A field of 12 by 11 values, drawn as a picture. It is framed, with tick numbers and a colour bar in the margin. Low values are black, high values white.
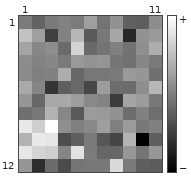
Odd patch: higher, in the bottom left. Average level on the scale: 50%. Ninth with the highest average: bottom left. Mirror symmetry: none.
